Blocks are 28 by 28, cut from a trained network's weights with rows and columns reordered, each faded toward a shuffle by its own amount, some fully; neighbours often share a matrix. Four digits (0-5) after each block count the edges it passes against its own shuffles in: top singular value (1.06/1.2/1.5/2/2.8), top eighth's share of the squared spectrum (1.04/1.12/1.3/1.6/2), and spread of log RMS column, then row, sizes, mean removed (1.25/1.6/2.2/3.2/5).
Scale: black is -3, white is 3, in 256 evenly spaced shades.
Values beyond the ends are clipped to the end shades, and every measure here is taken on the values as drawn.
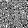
0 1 1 0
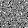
0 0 0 0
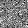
0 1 0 0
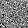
0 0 0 0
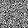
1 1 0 0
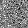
0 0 0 0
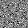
1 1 0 0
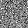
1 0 0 0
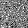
0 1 0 0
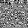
2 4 0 3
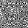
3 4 0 2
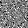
1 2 0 0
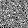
0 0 0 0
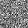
2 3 1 1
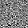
3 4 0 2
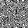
2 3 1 1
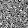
0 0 1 0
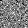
1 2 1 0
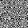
3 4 1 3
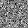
2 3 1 1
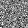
2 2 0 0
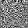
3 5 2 2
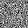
2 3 0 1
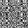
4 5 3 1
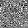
3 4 1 2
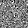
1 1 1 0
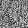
0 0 0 0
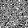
1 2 0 1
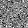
2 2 0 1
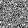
1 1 0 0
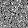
0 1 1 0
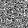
1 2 0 0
